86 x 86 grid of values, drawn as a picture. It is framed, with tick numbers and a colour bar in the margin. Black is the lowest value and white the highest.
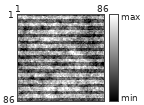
Stripes running across repeat 12 times from top to bottom. The bottom middle is the ninth with the highest average. The grain runs across in streaks.
